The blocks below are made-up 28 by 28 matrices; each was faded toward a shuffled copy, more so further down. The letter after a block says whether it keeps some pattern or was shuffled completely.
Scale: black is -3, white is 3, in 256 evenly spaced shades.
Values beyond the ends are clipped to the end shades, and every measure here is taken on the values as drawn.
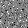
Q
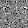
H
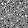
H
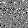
H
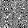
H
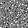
Q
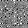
H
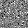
Q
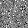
Q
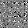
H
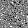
Q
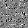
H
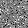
Q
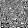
H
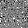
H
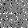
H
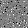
Q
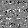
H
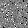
Q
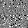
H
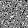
Q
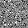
Q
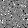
Q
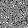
Q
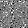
H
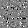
H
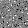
Q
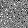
Q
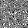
H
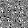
H
